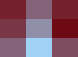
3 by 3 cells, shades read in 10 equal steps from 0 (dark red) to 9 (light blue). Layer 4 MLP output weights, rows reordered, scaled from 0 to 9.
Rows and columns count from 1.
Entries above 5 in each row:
0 1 1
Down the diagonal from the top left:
1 6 3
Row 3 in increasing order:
3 4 9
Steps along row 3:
up down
